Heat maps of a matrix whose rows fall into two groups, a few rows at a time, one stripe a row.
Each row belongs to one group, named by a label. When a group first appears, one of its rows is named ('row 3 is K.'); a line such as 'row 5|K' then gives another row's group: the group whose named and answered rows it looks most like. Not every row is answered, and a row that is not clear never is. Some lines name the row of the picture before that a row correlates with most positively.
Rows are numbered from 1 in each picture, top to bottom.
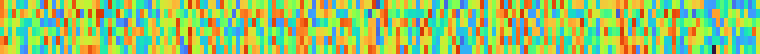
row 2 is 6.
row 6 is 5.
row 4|5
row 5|5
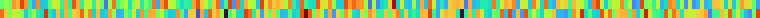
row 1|6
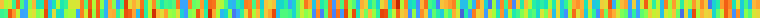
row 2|5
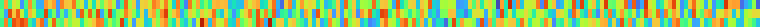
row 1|5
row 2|5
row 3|6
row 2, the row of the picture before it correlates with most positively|2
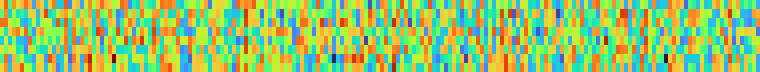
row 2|5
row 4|6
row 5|5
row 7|6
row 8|6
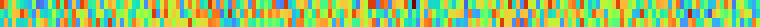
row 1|5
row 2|6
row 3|5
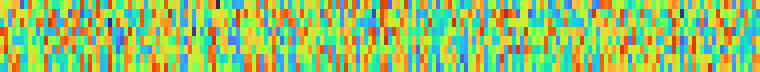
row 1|5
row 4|5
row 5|5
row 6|5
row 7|5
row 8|5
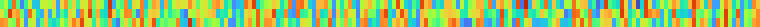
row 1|5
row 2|5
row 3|5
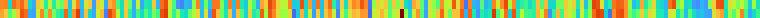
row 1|6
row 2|6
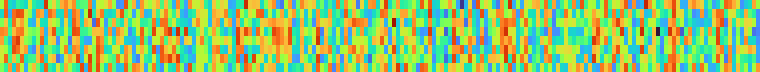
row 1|5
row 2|6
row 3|6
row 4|6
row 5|6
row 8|5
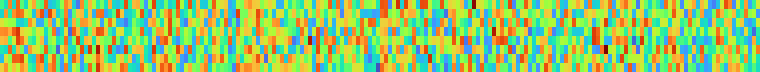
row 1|5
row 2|6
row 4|6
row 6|5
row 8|6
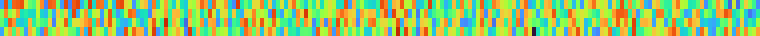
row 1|6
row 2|5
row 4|5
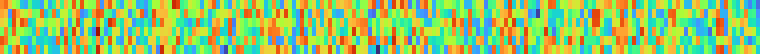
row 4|6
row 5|5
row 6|6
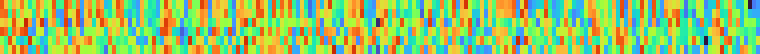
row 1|6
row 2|6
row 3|6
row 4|6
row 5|5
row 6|6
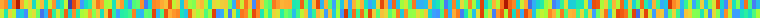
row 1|6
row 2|5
